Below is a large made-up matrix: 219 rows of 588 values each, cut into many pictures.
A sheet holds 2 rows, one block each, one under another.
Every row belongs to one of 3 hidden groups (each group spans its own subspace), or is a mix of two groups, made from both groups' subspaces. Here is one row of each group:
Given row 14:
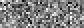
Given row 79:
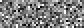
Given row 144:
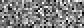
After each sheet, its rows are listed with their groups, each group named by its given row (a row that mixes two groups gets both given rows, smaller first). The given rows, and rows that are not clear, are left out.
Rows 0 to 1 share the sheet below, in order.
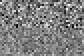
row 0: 79
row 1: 144
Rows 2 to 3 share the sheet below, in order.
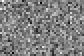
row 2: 14
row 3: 144
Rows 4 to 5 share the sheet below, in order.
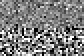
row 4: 79
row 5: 144
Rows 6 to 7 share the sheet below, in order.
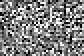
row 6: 79
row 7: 14 and 144
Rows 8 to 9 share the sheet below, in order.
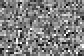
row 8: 14
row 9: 14 and 79
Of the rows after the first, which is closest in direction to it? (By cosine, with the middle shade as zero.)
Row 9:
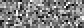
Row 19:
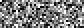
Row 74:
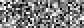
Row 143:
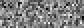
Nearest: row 19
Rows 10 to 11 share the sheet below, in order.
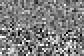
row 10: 144
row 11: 14
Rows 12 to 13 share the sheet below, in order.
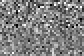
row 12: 79
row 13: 144
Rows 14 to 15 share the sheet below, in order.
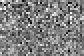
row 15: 14
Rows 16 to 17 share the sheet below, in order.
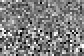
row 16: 14
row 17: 14
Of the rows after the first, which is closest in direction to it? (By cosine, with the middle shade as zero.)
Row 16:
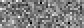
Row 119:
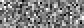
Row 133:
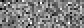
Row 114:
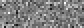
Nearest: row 119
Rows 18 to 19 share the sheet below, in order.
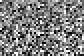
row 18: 79
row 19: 79
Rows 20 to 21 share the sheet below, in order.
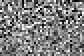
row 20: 144
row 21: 14
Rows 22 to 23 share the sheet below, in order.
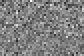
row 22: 79
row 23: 79
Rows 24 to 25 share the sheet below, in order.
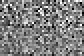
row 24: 144
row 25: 144
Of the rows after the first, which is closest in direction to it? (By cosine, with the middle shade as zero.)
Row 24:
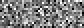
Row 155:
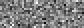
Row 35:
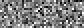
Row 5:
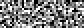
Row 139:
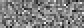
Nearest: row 155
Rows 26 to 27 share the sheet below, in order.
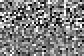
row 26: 79
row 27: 144
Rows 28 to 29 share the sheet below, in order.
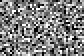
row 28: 79
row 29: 144
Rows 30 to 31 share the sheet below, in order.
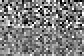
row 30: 144
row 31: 144
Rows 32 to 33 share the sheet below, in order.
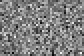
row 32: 79
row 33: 144
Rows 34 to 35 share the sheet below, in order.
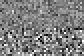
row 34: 14
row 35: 144
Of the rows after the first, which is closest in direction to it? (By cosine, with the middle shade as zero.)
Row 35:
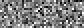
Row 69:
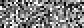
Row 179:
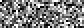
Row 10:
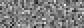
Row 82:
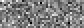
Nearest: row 10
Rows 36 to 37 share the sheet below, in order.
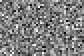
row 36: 79
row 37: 144
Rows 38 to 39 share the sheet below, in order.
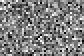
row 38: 14
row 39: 144
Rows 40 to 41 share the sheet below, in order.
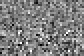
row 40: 144
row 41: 14
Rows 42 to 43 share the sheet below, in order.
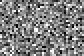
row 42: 79
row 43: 144
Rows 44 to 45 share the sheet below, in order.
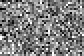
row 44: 14
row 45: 14 and 144
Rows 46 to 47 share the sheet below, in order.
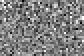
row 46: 14
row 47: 144
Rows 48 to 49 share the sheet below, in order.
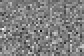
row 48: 79
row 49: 14
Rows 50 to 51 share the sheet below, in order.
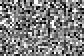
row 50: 144
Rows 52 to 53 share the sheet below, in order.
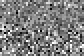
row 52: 79
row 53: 14
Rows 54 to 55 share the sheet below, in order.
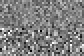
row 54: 144
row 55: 14
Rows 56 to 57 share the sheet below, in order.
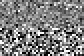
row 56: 79
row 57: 79
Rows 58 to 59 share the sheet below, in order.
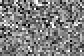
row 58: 79 and 144
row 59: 14
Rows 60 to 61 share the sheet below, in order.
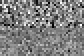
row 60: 144
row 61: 14
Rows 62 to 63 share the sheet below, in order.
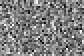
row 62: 144
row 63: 144
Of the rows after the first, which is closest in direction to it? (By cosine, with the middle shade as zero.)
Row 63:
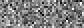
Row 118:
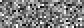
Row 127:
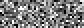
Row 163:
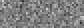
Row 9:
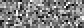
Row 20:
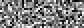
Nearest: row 20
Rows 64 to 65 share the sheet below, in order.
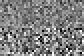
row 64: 144
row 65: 144
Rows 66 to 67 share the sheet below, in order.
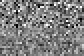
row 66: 79
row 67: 14
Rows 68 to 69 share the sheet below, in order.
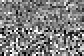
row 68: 14 and 79
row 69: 79 and 144
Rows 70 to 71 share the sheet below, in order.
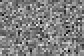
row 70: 79
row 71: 14
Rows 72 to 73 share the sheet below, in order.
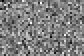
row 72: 14
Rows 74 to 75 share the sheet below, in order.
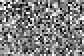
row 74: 14
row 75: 144
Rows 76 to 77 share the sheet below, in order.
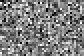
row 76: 14
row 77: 14
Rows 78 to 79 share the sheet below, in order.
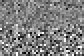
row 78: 79
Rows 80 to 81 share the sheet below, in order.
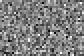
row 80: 79 and 144
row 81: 79 and 144
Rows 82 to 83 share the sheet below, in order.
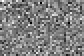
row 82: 14
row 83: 79
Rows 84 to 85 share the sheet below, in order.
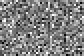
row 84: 14 and 144
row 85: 79
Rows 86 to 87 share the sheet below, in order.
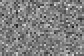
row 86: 79
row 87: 79
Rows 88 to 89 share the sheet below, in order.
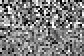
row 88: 144
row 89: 14
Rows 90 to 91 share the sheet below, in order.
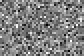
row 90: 79
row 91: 14 and 79
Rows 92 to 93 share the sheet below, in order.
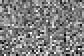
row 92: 144
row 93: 79
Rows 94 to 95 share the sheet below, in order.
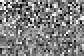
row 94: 14
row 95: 14
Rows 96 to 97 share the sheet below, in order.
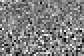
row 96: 14
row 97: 79 and 144
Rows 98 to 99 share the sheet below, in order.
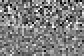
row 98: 144
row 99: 144
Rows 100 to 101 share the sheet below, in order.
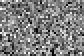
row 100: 14
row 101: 144
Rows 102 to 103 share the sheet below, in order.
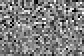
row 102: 144
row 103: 144
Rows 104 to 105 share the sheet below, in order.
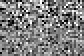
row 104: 14
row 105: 14
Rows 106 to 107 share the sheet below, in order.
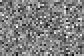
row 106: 79
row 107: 79
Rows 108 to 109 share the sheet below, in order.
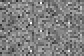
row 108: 14
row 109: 14
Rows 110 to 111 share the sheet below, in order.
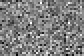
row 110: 14
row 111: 79
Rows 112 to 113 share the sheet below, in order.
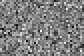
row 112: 79
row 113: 14
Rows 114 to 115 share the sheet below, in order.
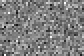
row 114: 79
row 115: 79
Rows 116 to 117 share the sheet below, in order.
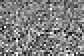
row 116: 79
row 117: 79
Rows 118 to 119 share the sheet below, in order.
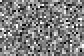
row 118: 79
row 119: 14
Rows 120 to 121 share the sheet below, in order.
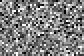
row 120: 79
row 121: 79
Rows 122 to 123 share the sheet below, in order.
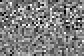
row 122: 79
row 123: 144
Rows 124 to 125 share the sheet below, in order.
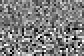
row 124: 144
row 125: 144
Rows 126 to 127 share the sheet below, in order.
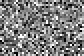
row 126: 79 and 144
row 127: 14 and 79
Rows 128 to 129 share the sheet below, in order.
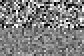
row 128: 79
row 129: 144
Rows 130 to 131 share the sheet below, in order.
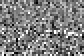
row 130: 144
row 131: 79
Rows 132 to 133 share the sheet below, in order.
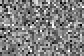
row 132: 144
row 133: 14
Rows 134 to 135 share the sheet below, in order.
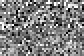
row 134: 79
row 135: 14
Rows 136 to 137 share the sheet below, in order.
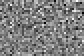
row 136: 144
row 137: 144
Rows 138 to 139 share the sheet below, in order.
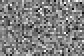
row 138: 144
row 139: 14 and 144
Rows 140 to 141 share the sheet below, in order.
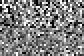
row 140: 144
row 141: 79
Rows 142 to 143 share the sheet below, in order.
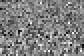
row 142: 14
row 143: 14
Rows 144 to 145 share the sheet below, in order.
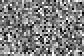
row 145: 144
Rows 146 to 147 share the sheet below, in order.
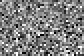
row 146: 79
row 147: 79
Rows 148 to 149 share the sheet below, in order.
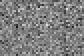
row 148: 79
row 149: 79
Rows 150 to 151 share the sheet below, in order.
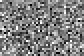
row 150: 79
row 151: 14
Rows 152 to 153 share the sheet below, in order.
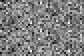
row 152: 14
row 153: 14
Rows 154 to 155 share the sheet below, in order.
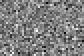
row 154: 79
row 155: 144
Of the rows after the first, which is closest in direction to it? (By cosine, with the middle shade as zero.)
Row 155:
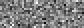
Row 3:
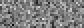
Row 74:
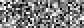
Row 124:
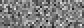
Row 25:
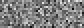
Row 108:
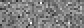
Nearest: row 25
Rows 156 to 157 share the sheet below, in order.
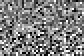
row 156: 144
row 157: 79
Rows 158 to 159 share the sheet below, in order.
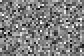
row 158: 79
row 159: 14
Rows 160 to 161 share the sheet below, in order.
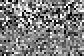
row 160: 14
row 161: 79
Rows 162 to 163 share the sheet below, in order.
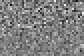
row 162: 144
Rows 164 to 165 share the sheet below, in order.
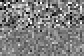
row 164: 14
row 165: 14
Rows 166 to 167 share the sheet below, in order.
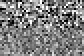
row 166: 14
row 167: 144
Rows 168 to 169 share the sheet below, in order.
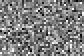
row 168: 144
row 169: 14
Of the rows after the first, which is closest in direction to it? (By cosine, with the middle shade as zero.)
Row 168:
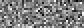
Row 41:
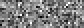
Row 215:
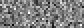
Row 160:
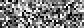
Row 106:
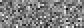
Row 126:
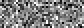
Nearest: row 126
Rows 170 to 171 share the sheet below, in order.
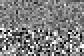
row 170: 79 and 144
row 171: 14
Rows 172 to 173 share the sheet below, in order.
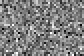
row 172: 144
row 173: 79
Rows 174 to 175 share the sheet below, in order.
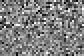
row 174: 79 and 144
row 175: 79
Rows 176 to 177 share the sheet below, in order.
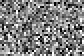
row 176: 79
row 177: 144
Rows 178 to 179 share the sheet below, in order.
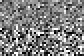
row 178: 79
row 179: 79
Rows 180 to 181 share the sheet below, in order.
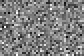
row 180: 79
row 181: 79
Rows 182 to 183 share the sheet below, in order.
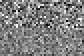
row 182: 79
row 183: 144
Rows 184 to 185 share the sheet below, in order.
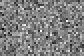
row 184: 79 and 144
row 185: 14
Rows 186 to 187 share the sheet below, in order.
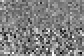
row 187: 144
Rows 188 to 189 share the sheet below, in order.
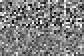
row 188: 79
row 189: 79
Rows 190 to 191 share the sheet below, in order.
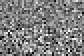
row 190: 144
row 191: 14 and 144
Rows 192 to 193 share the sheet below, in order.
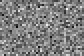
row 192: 79
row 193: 79
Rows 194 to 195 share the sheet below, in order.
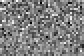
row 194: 14
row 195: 14
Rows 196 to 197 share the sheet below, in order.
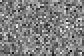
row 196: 79
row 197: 144
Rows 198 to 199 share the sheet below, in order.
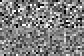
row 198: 79
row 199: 79
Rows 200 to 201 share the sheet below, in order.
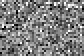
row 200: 79
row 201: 14
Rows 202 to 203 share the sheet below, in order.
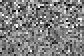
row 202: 79
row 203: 14
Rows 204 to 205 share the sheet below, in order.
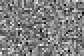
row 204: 144
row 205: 14
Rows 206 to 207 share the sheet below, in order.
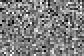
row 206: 14
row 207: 144
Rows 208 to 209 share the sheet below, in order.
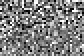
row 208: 144
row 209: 14
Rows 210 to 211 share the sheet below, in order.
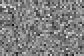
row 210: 14 and 144
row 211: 79
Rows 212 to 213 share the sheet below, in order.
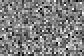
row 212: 144
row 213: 14 and 144
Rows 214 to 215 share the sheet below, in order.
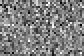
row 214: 144
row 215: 144
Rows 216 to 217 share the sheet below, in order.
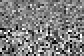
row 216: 79
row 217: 14
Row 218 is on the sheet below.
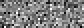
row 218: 79
